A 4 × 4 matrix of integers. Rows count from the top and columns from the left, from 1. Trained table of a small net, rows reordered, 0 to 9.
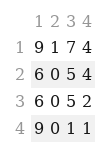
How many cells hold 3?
0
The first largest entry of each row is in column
1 1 1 1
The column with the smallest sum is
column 2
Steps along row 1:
down up down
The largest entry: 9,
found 2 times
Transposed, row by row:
9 6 6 9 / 1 0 0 0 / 7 5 5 1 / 4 4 2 1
